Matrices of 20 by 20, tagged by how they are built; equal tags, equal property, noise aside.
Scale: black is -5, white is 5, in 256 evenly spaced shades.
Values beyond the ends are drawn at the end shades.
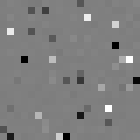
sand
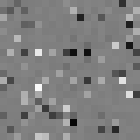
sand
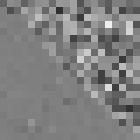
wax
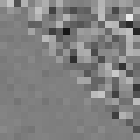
wax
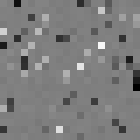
sand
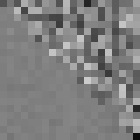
wax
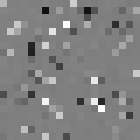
sand
